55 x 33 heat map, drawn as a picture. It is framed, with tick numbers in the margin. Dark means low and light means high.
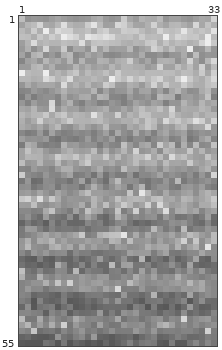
The field climbs toward the top. Horizontal stripes repeat 8 times down the table. The histogram is bell-shaped. No row or column stands out.
